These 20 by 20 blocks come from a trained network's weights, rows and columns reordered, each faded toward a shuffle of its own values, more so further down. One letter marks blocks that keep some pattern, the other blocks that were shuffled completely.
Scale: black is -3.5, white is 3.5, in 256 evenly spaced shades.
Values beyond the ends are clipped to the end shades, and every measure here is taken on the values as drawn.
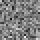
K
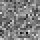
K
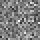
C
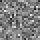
K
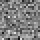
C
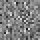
C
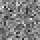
K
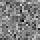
K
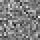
K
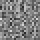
C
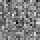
C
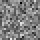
K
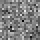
K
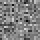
C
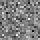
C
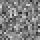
K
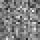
C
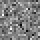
K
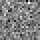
K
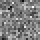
K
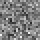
K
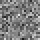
C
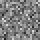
K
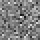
C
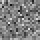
K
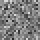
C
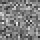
C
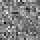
K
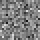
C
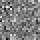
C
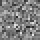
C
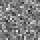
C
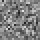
K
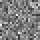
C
